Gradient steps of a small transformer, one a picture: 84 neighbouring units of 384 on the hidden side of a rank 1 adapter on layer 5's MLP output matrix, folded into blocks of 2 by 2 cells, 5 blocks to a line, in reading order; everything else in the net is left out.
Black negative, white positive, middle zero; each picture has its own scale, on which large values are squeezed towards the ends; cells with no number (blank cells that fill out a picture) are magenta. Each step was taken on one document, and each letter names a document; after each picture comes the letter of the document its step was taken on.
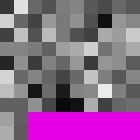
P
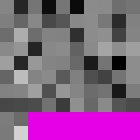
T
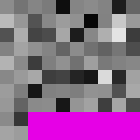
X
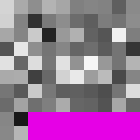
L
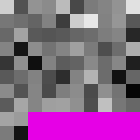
L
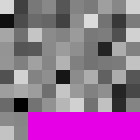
L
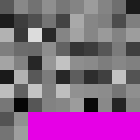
L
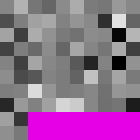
T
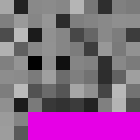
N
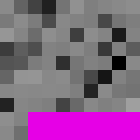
T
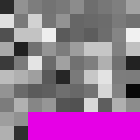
L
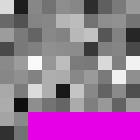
N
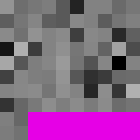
T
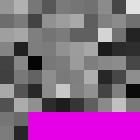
P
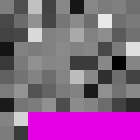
T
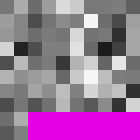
T
